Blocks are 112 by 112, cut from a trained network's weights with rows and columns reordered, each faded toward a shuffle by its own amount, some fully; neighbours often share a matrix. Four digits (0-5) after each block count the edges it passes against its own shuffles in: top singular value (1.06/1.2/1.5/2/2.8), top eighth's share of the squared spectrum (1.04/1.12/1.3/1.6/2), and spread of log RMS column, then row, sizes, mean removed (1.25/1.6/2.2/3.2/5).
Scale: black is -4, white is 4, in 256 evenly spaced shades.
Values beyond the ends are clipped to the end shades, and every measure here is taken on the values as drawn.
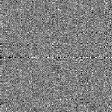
4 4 3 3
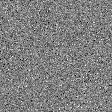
0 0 0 0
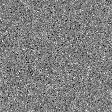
1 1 0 0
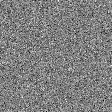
0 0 0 0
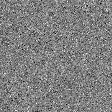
0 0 0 0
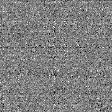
2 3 2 1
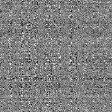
3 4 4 2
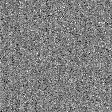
1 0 0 0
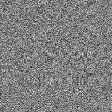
4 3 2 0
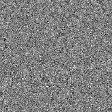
2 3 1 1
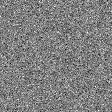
0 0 0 0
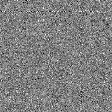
3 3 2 2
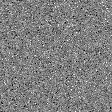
0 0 0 0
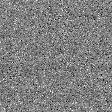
1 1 1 0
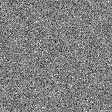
1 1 0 0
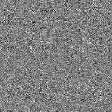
3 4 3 3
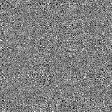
3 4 2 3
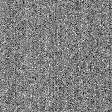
2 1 0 0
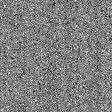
1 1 0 0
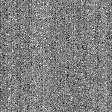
3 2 0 1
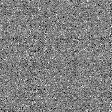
2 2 2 1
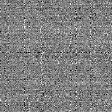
3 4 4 2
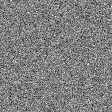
2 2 0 0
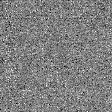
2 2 2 0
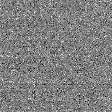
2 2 2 0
